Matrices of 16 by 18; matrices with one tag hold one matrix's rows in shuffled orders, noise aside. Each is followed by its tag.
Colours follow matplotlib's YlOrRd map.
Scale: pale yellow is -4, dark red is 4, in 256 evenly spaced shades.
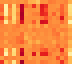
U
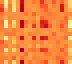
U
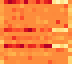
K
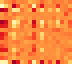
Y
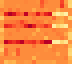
K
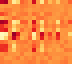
Y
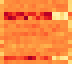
K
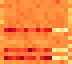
K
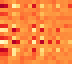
Y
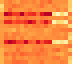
K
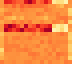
K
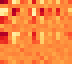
Y
